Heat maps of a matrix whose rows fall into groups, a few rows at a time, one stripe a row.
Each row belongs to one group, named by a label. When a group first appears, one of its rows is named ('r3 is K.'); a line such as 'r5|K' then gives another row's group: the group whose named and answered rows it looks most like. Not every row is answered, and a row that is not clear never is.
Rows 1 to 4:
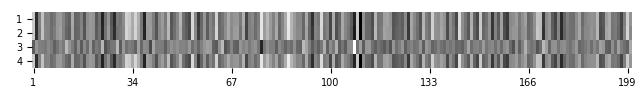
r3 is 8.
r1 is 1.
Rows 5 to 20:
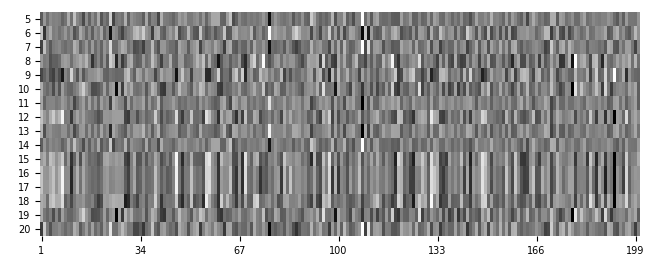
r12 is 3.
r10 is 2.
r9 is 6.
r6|1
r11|1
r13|1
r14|8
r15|3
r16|3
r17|3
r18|3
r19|2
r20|8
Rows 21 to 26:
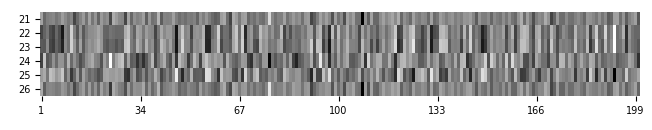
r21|1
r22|6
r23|6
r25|3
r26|1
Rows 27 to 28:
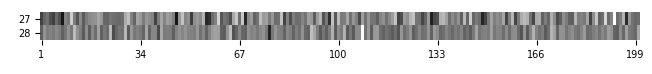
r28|8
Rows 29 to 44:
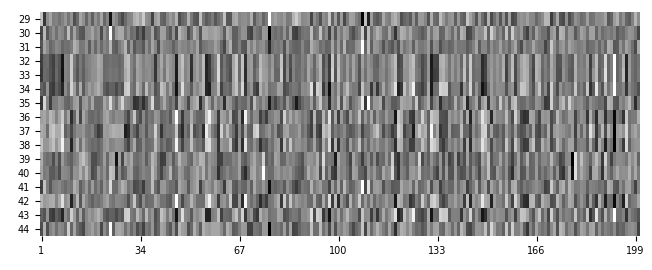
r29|1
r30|8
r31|8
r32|6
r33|6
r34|6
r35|8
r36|3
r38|3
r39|2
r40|2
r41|8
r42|3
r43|6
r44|8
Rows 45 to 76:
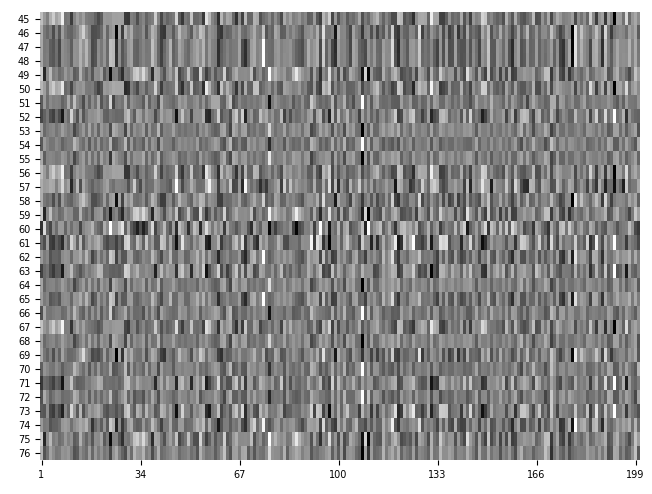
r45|3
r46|2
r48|2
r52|6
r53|1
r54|8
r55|1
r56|3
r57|3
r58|2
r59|1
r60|8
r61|6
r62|2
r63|6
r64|1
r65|2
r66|8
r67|3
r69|2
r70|8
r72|8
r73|6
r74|2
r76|1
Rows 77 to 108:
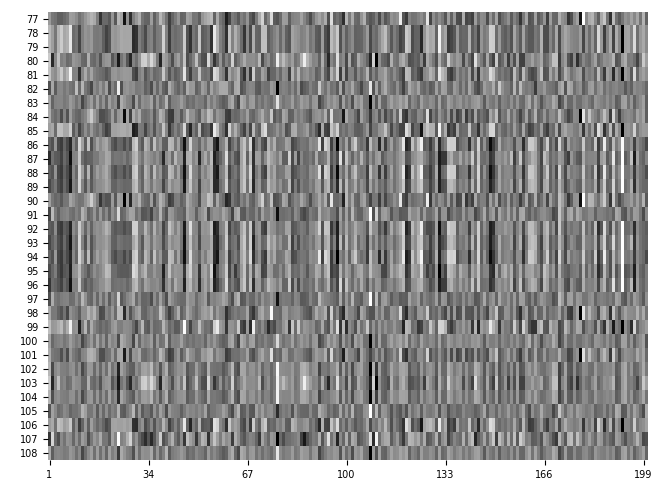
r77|2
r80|1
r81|3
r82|8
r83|1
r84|2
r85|3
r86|6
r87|6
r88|6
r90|2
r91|8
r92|6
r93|6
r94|6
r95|6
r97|8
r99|3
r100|1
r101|2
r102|1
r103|1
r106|3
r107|8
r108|1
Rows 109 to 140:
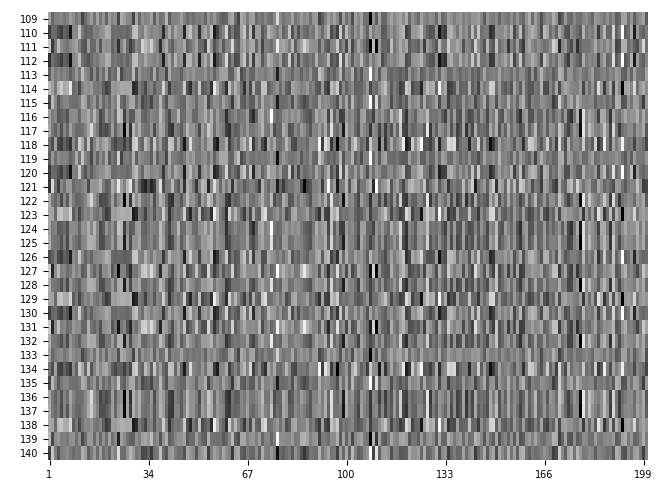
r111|1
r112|6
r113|8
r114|3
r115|8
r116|2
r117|2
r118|6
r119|8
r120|6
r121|8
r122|2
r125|2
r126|6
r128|2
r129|3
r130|6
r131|1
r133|1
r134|6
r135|8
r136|2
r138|3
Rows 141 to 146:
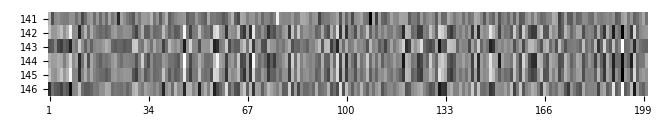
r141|1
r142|3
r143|6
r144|3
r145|3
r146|6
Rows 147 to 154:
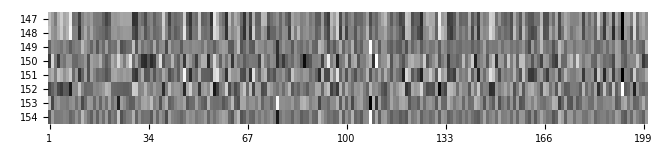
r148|3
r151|3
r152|6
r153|1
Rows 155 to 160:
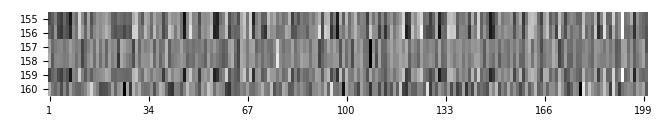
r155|6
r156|6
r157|1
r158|1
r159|6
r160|2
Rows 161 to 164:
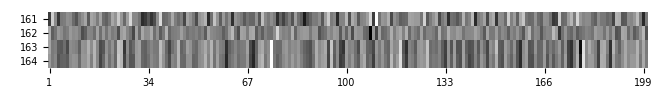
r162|1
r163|2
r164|2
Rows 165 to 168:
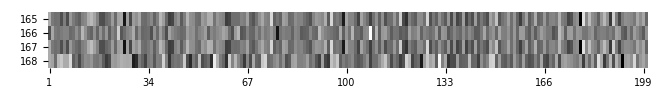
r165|2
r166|8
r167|2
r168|3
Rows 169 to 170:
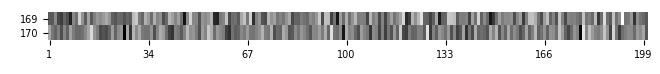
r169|6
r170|2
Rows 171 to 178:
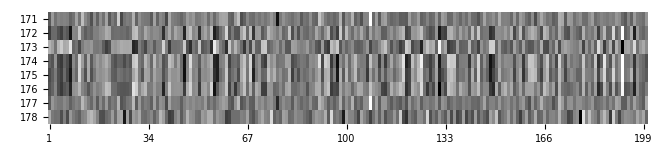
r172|6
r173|3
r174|6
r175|6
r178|2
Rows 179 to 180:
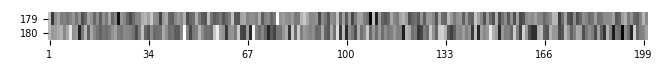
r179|1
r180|3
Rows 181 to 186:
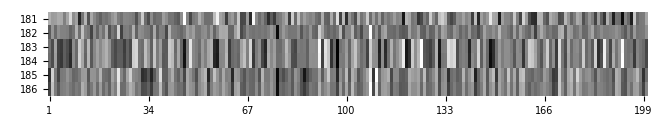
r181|3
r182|8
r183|6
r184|6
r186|8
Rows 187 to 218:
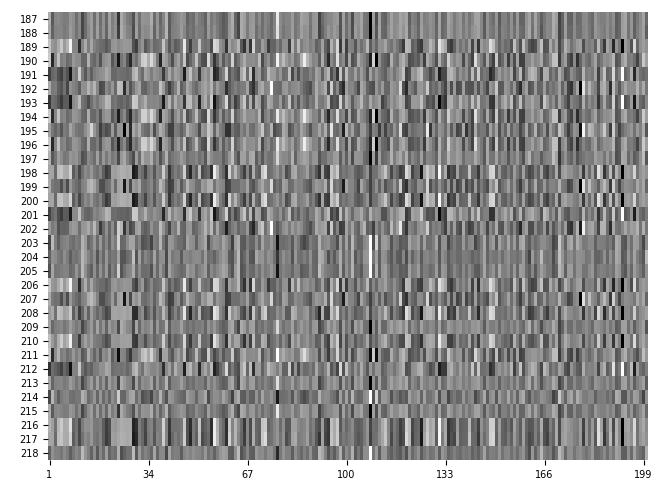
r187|1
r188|1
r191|6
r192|2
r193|6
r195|2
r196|1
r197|1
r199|2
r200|3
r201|6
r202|2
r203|8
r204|8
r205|8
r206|3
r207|2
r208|3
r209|1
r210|3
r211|1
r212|6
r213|1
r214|8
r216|3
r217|3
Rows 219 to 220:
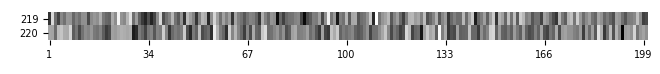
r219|8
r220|3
